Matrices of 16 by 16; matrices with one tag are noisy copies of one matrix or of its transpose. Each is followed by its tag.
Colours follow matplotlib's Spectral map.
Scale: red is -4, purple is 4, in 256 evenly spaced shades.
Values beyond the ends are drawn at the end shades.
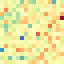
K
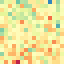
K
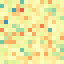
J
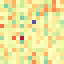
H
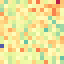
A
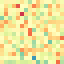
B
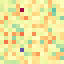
J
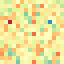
J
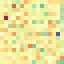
B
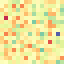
B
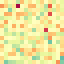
B
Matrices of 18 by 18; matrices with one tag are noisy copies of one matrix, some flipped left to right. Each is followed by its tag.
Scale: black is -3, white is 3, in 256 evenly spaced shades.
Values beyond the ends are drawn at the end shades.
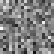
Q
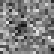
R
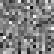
Q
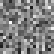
Q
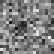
R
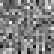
Q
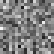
Q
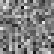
Q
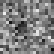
R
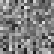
Q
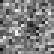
R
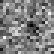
R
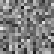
Q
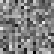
Q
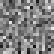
Q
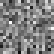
Q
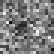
R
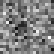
R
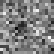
R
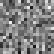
Q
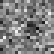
R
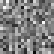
Q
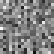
Q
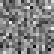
Q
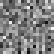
Q
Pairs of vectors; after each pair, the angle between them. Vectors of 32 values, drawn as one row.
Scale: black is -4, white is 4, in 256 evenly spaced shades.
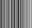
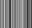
partly opposed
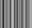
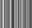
nearly opposite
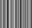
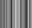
orthogonal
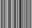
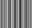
nearly parallel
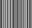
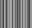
orthogonal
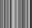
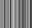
nearly parallel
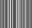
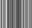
partly opposed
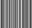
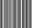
partly aligned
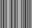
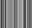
partly aligned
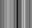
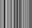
partly aligned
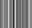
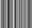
nearly opposite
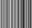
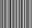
partly opposed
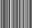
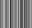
nearly opposite
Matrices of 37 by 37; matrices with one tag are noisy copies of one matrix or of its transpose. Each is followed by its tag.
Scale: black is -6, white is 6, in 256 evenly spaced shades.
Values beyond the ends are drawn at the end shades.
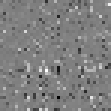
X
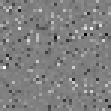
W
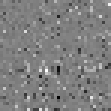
X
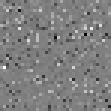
W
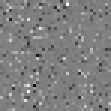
W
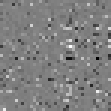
X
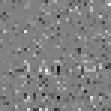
X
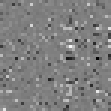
X
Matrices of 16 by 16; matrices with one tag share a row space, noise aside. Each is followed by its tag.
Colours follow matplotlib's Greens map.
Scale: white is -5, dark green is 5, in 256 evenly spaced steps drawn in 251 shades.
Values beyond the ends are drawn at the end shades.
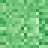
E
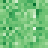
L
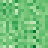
L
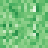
L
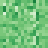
L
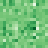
L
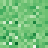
L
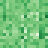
E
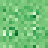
L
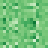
L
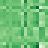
E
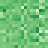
E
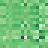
E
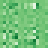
L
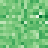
E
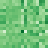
E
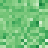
E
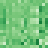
E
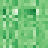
L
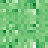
L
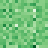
L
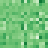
E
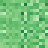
E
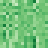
L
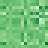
E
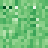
L
